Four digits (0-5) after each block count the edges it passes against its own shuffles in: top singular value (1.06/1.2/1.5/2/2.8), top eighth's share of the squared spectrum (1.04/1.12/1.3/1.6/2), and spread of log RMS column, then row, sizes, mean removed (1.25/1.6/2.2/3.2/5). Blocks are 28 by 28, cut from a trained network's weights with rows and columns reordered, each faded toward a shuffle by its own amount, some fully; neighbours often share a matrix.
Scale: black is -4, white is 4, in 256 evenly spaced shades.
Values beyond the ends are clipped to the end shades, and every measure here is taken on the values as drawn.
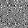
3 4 1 1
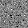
1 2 0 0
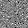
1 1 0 0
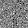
0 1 0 0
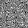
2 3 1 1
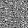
3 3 1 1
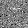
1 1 0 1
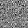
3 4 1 1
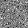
2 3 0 0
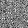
0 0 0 0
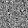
2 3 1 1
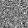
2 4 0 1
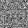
1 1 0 0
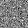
0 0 0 0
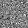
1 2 0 1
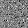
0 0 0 0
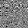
3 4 1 2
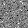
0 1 0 0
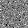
0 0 0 0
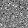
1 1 0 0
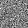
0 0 0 0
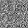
3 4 0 2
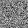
0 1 0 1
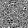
2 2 1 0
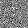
1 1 1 0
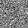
1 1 0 0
